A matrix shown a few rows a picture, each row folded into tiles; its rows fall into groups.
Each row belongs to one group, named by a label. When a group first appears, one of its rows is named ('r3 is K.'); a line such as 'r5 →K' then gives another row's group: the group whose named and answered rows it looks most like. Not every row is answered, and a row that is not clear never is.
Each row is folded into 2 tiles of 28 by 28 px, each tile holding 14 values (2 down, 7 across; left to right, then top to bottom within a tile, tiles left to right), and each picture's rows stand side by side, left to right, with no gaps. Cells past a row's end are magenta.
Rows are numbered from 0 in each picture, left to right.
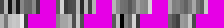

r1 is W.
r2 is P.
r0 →W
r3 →P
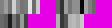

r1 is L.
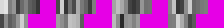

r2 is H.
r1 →W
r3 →W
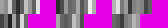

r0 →P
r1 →L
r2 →H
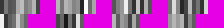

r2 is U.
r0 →L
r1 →P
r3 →W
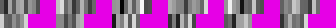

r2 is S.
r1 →H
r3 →P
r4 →H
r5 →U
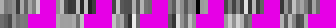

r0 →P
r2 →W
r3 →U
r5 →U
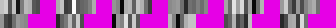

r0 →H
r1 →S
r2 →S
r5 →S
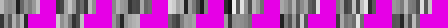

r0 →P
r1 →U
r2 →H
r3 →H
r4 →L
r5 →P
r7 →P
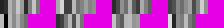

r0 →L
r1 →S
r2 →L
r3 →L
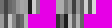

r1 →P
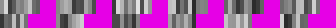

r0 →S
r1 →H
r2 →U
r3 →W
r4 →W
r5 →L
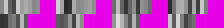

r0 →S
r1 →S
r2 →W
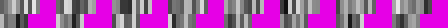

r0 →U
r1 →U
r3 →L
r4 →P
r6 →U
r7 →H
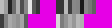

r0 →S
